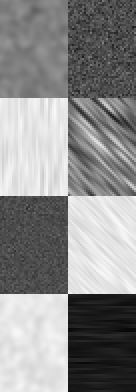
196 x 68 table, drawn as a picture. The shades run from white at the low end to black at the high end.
The table splits into 4 rows of 2 panels. Panel 1,1: middling, blotchy, faint in contrast. Panel 1,2: high, fine-grained. Panel 2,1: very low, streaked downward, faint in contrast. Panel 2,2: middling, slanting down to the right, strong in contrast. Panel 3,1: high, fine-grained, faint in contrast. Panel 3,2: very low, slanting down to the right, faint in contrast. Panel 4,1: very low, blotchy, faint in contrast. Panel 4,2: very high, streaked across, faint in contrast.
